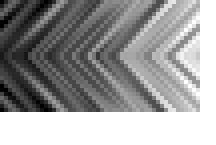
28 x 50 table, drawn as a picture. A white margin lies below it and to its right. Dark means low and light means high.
Slope: up to the right. Mirror symmetry: top to bottom. Odd rows or columns: none.
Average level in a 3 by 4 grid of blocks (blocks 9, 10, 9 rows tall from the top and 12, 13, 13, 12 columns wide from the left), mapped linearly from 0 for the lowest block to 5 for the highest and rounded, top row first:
0135 / 0135 / 0135
